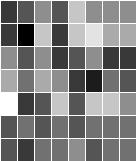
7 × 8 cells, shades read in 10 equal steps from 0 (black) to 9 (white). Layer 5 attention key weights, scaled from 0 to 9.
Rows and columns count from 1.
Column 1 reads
2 2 5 6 9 3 3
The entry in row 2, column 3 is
7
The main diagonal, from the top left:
2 0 5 5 3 4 4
